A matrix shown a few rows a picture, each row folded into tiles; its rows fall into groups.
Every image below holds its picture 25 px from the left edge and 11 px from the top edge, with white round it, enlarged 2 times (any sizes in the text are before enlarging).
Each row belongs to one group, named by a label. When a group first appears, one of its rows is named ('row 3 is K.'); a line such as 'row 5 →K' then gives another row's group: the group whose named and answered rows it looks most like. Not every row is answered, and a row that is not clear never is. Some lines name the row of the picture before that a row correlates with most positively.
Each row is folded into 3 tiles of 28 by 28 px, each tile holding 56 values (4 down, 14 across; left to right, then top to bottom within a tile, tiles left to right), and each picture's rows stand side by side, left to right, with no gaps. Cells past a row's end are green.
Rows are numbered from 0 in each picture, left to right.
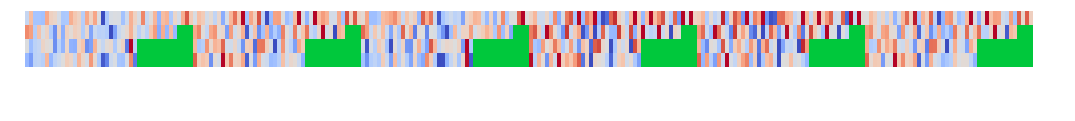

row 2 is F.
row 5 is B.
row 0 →F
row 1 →B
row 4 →B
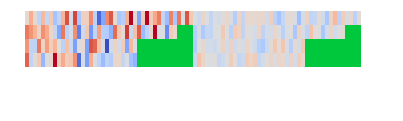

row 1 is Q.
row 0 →B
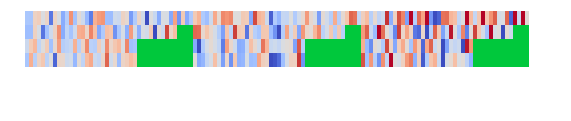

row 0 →Q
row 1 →F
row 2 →B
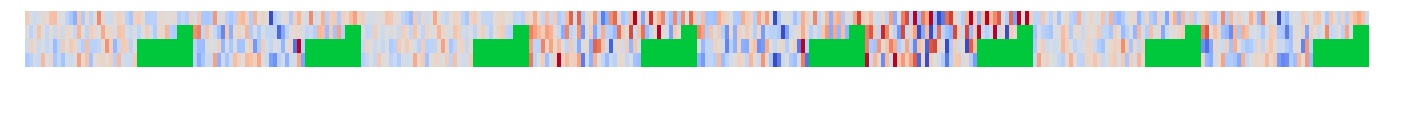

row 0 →Q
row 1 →F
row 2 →Q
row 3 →B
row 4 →F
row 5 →B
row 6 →Q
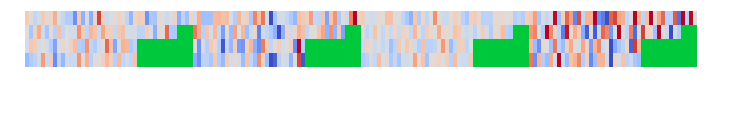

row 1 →F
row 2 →Q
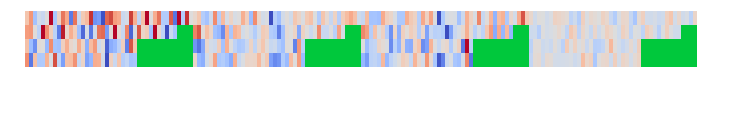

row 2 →F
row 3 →Q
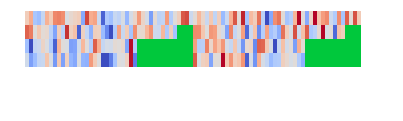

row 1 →B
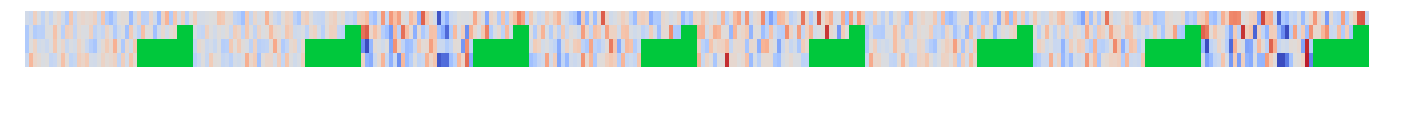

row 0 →Q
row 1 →Q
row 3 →Q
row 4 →B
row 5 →Q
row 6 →Q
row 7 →F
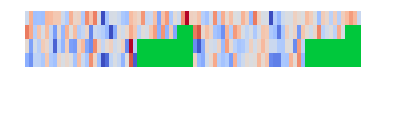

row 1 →F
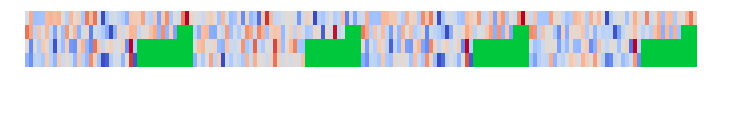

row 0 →F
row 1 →Q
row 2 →F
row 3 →F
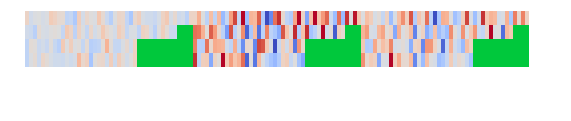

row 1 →B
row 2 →B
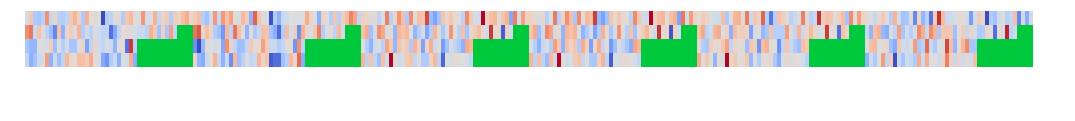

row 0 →F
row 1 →F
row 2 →B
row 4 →B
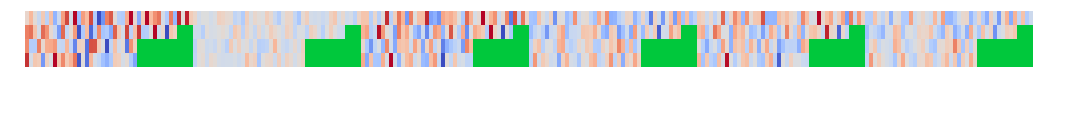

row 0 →B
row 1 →Q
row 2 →B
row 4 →B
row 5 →Q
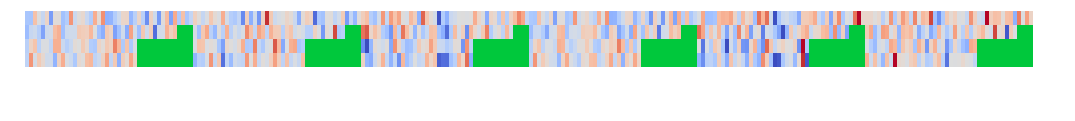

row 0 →Q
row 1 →Q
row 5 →B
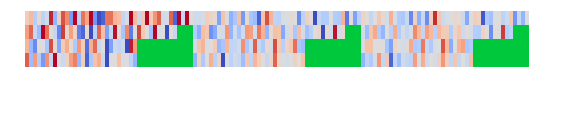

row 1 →Q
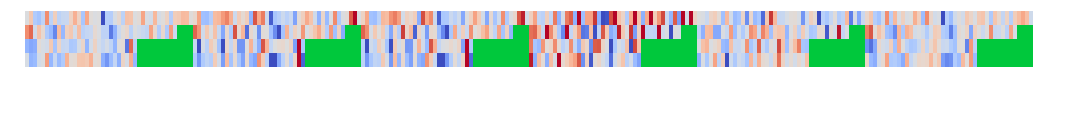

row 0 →F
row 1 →F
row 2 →F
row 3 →B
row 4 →Q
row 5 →F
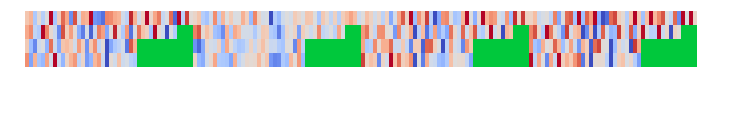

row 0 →B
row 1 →F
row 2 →B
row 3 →B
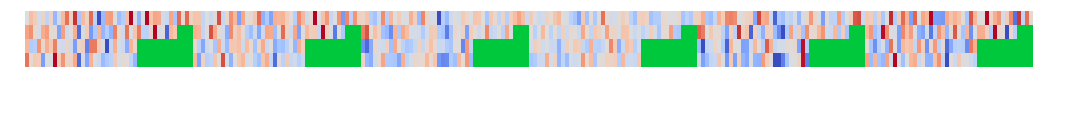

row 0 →B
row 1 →B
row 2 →F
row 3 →Q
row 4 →F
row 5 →B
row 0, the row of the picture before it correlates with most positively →2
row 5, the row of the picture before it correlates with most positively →0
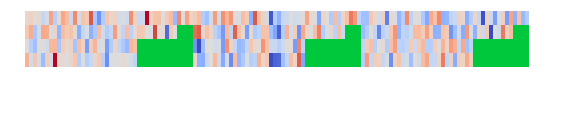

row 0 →B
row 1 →F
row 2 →Q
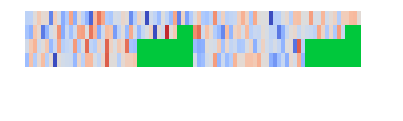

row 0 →Q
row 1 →F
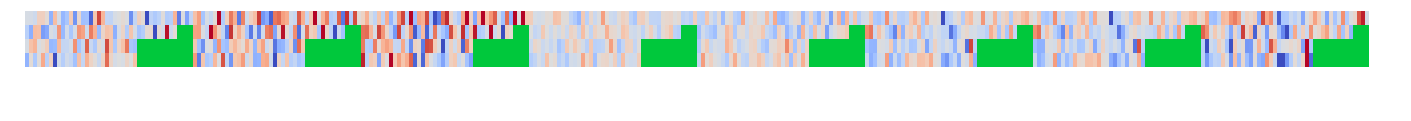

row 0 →Q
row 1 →B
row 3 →Q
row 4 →Q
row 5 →F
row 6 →F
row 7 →F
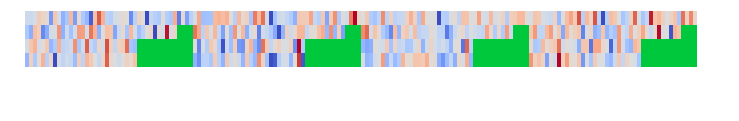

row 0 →Q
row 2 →F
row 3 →B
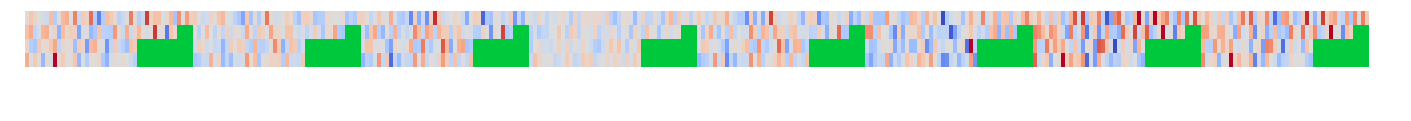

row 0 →B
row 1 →Q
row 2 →Q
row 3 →Q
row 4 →Q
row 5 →F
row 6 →B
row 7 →B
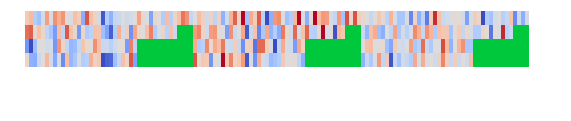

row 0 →F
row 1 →B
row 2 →Q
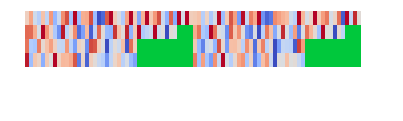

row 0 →B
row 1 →B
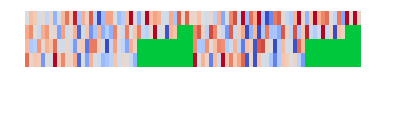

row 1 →B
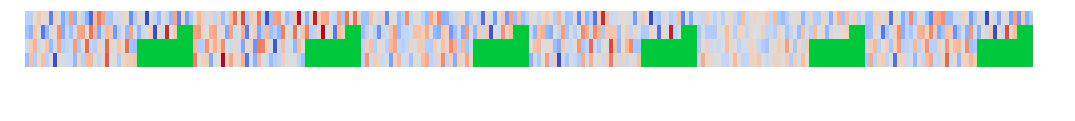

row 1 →B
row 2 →Q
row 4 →Q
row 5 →Q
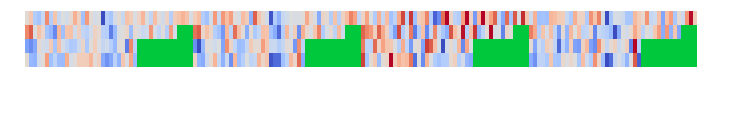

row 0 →F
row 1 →F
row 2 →B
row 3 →F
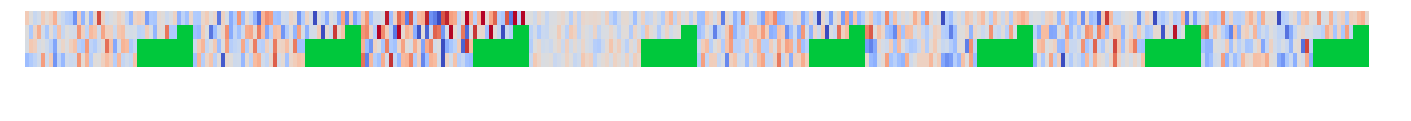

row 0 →Q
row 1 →Q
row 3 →Q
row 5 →F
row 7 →F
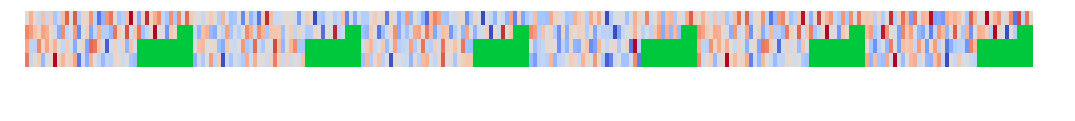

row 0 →B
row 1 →Q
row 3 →F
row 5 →B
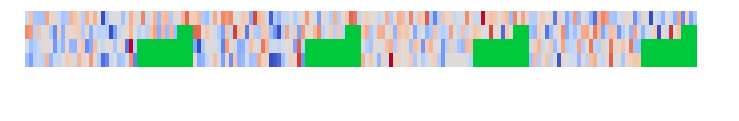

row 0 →F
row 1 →F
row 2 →B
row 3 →Q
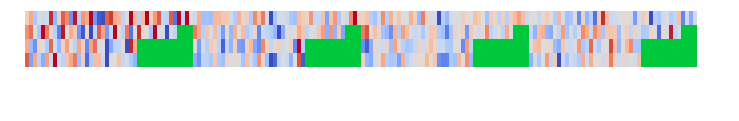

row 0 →B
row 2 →F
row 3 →Q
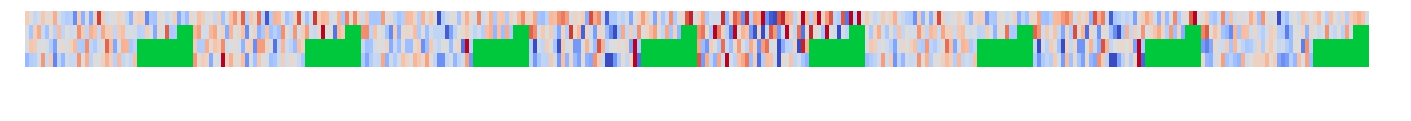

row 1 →B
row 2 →F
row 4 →B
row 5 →Q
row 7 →F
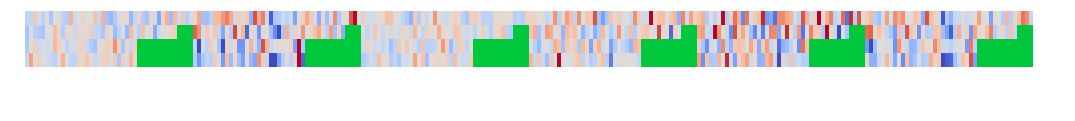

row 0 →Q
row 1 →F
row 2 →Q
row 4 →B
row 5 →F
